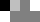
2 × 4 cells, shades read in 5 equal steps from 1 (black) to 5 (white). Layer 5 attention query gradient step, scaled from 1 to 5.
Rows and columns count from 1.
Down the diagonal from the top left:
1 3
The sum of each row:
13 14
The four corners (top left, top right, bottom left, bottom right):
1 5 5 3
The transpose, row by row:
1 5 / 4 3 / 3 3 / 5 3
